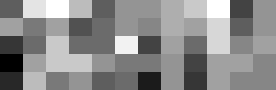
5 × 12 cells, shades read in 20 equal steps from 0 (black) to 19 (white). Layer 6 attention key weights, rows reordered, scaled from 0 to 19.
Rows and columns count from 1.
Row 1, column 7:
11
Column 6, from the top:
11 11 18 9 8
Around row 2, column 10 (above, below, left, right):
19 16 12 7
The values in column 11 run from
5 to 12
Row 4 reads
0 12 15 15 11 9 9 11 5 12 12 10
